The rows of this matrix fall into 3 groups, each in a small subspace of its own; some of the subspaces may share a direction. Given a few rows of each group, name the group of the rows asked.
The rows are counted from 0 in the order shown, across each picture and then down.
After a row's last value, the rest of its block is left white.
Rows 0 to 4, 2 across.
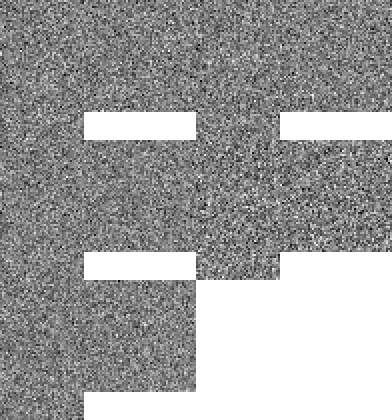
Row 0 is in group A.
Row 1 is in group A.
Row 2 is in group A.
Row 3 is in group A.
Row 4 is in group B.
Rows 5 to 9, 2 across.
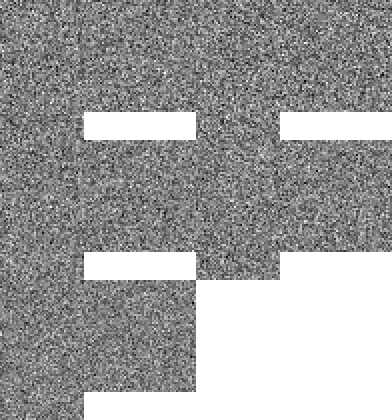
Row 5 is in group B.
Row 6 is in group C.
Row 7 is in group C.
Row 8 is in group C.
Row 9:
A
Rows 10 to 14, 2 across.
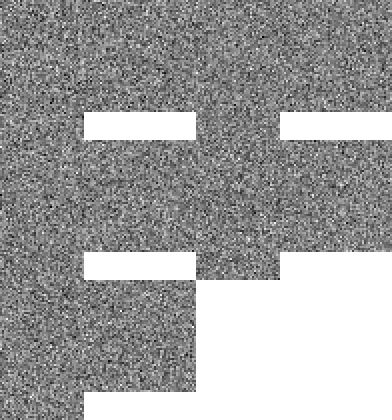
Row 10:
B
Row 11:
A
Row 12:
C
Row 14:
C
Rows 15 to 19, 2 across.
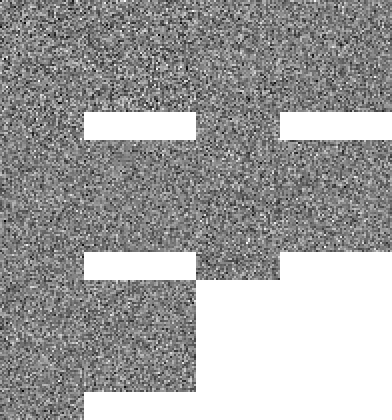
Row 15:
A
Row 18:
B
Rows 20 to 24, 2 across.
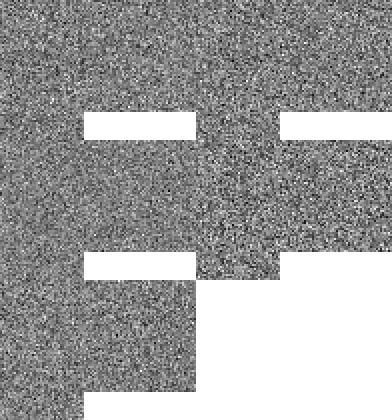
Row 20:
B
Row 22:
A
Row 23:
C
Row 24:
B
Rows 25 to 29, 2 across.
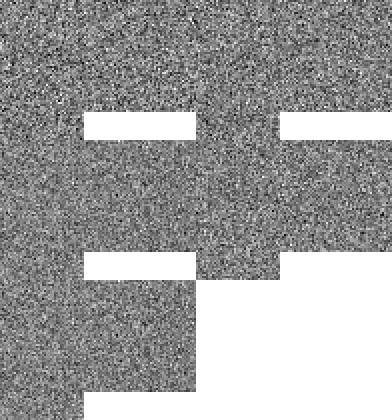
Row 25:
A
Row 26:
A
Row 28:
A
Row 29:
B
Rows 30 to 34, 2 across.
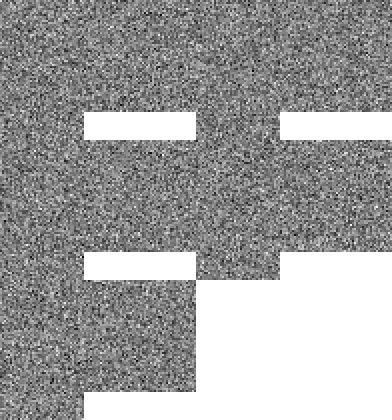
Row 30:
A
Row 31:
C
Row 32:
A
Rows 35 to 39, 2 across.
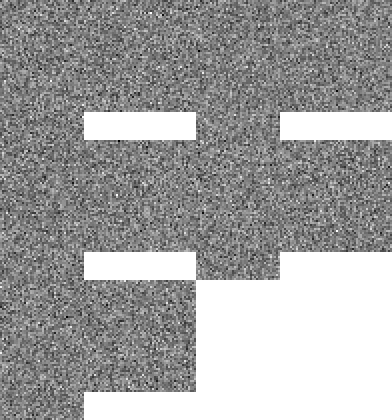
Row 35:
A
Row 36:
B
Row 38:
B
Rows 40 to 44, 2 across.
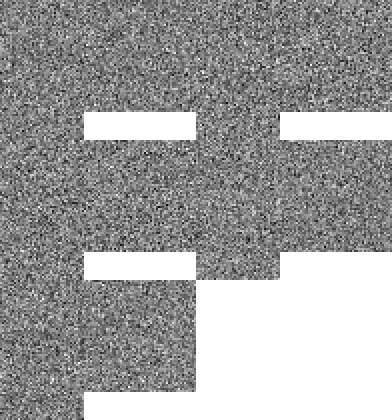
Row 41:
A
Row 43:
B
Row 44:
B
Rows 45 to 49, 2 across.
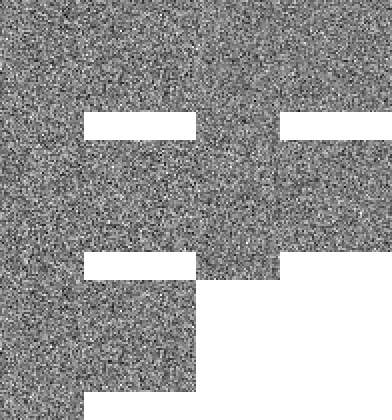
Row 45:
C
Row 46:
A
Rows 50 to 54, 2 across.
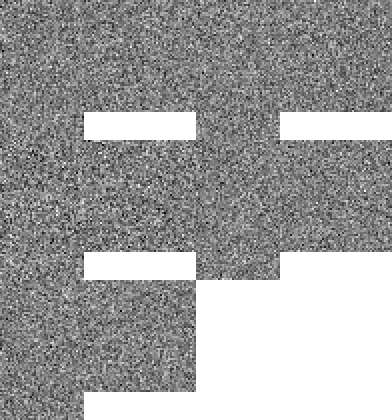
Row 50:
B
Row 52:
B
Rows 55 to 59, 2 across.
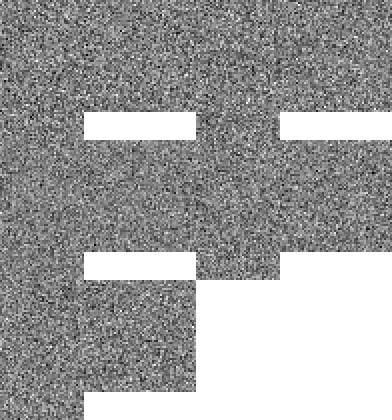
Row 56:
B
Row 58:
C
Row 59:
A
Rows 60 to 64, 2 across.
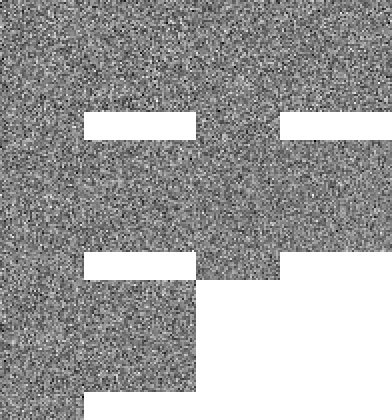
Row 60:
A
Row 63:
B
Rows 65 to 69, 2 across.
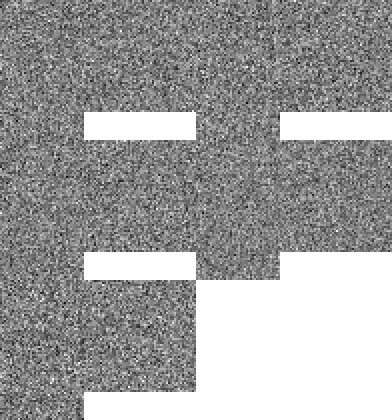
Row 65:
C
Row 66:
A
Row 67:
A
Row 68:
B
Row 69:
B
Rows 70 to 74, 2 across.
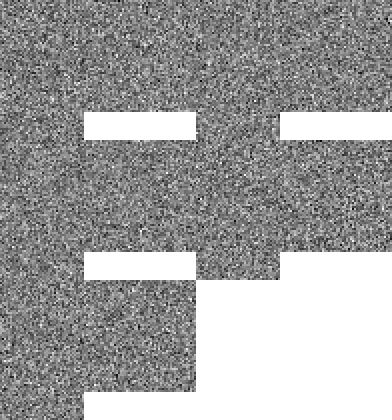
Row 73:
A
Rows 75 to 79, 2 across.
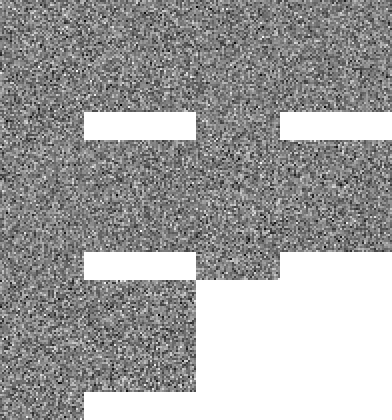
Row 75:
A
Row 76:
A
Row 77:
B
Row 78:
B
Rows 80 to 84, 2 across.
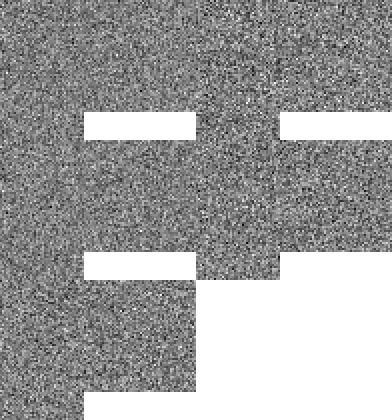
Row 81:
B
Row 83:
A
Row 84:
A
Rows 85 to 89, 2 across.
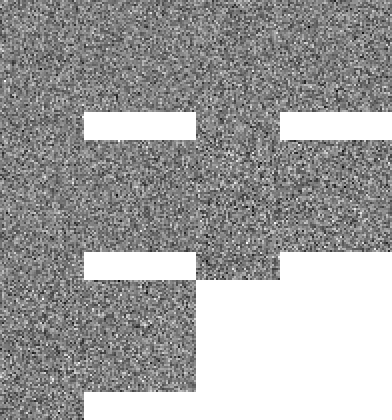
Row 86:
C
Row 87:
B
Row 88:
B
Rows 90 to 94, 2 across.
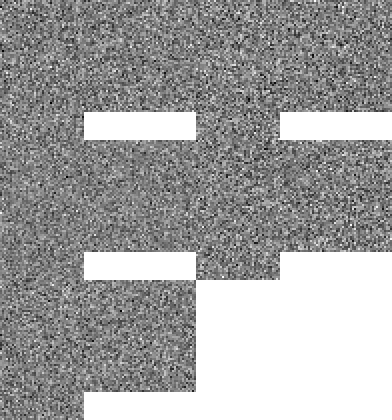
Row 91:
B
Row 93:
A
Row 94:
C
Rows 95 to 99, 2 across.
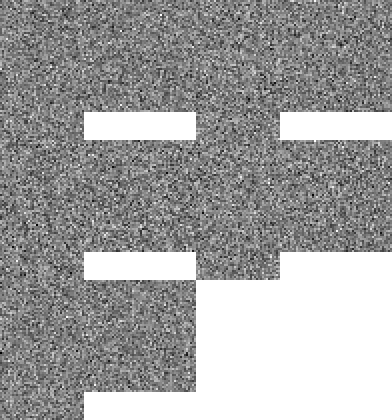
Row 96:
B
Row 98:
B
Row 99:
A
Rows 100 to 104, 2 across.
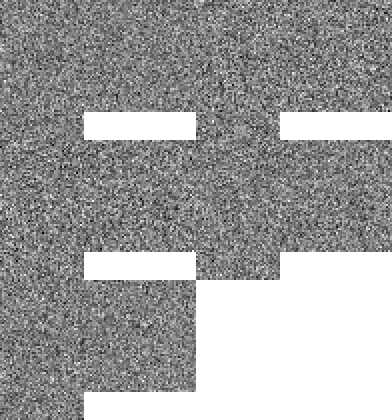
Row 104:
B
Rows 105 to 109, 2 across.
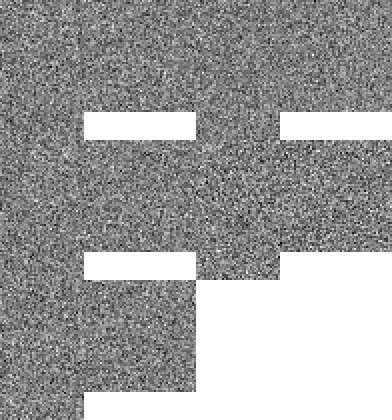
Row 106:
B
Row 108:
A
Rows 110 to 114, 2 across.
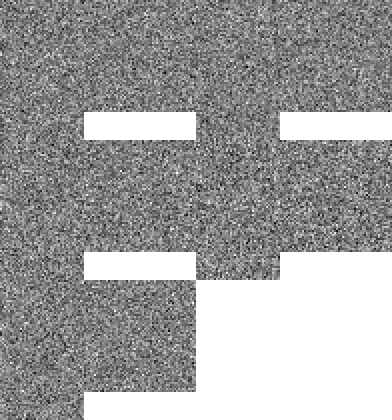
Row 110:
A
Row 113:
C
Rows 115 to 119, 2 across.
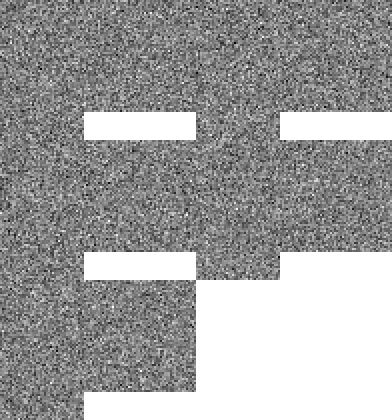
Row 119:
C
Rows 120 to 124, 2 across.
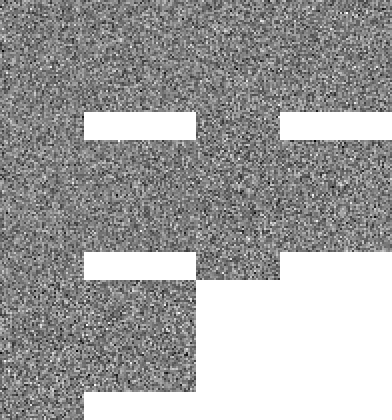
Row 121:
A
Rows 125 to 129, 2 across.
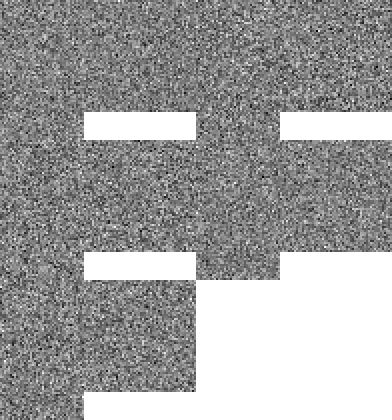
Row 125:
B
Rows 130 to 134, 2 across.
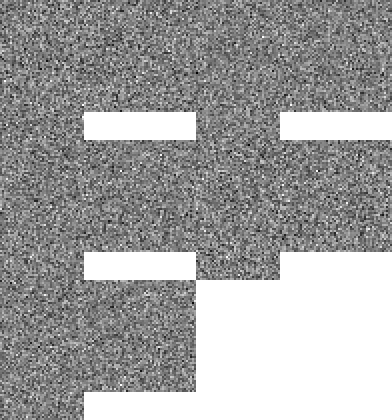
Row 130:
A
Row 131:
A
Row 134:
A
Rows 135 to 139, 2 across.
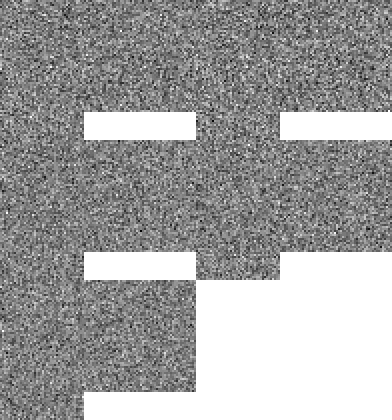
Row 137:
B
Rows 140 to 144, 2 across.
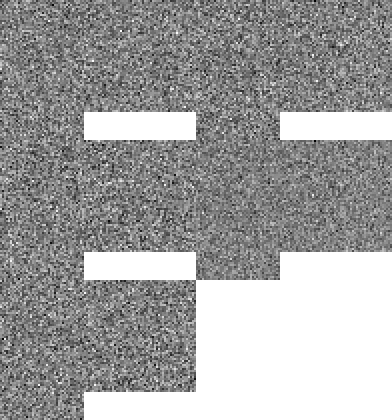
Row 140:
C
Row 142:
A
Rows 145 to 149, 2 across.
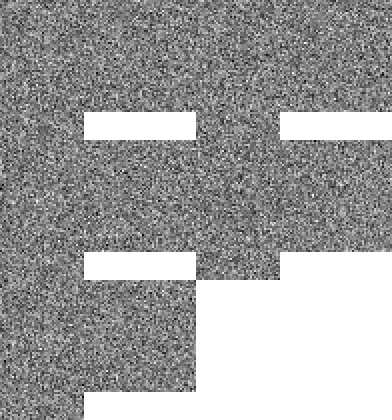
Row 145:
C
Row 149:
C
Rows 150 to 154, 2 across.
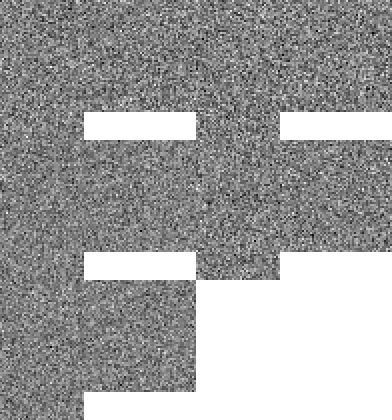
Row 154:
A
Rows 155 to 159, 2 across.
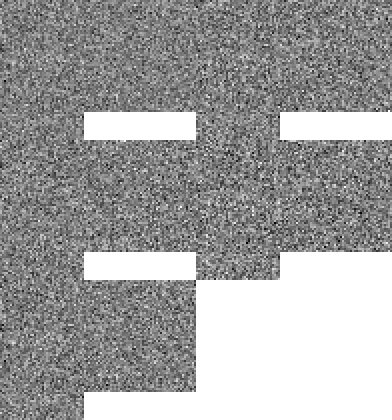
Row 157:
A
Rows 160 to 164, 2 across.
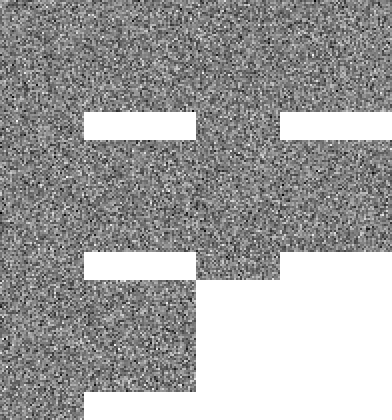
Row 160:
C
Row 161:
B
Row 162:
A
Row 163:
C
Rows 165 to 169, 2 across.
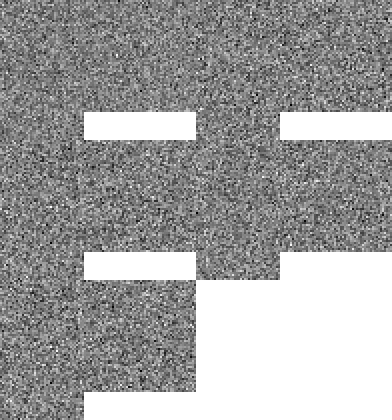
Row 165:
B
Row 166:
A
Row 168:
A
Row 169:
C
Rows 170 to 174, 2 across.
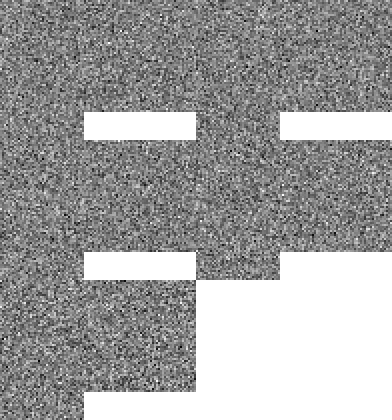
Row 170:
A
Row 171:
C
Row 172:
B
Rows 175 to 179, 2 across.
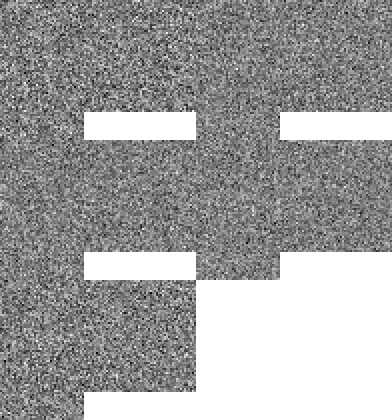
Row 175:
C
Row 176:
A
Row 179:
C
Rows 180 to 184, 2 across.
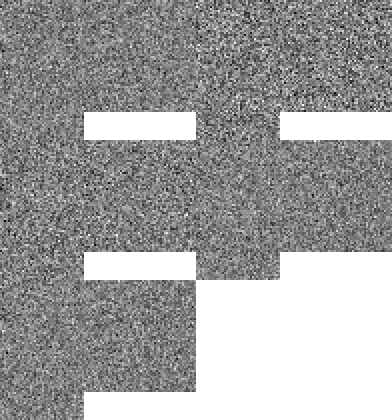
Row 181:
A
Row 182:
A
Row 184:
B
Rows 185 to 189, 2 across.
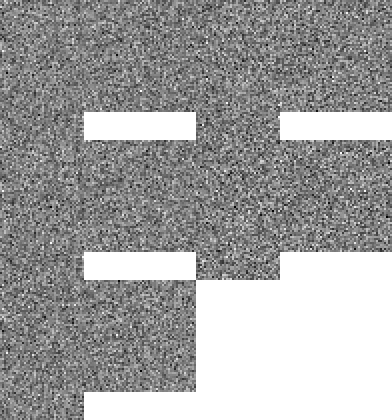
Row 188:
A
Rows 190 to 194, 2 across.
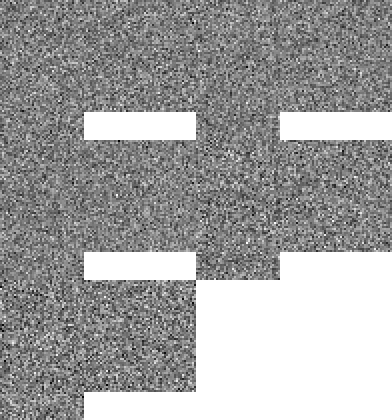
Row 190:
A
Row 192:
B
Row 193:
B
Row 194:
A
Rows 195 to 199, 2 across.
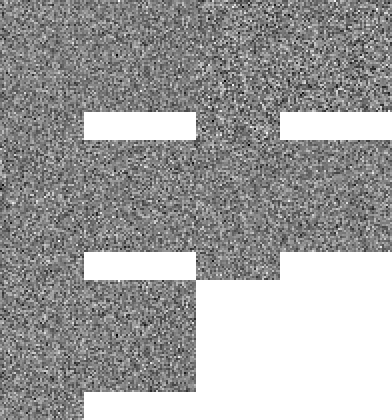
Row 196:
C
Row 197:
A
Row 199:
B
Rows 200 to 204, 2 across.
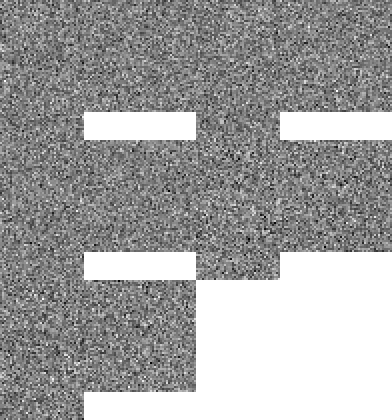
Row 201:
C
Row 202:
A
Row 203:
B
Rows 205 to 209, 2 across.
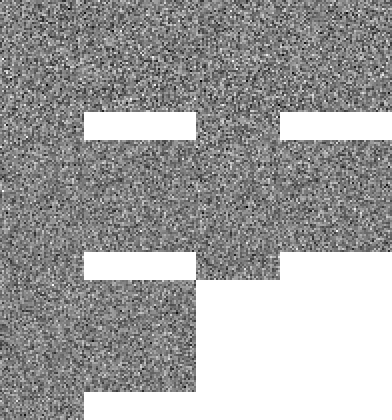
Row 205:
A
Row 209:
C
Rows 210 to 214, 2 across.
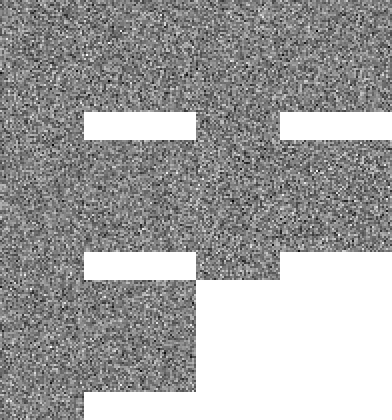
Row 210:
A
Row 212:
C
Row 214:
A
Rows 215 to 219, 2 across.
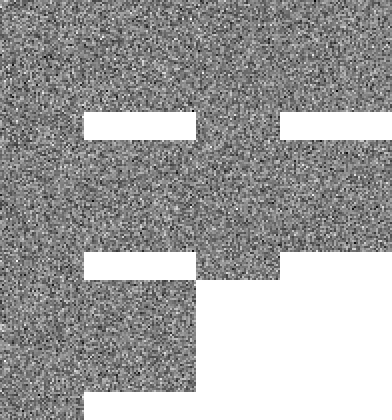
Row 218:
A
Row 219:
C
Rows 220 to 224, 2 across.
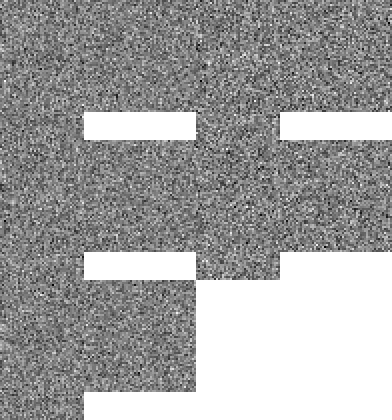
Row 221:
A
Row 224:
C
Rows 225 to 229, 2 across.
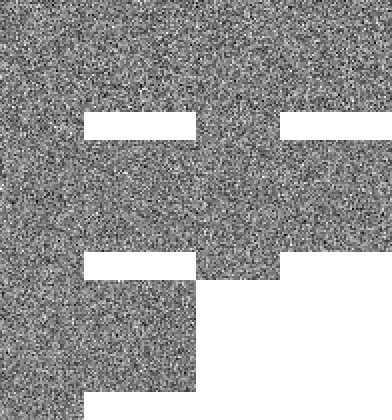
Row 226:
A
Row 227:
A
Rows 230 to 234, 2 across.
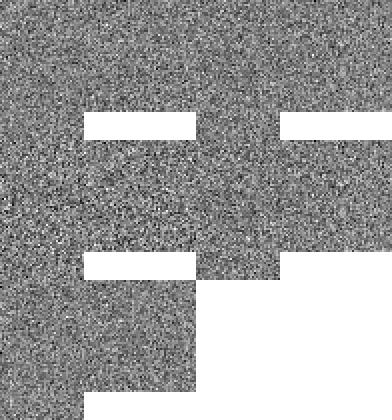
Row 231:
B
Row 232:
A
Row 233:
B
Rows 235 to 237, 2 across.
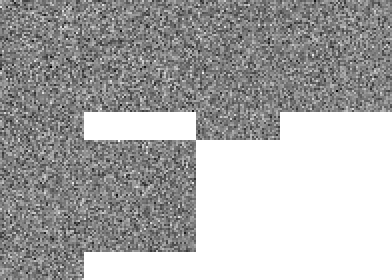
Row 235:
C
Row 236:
B
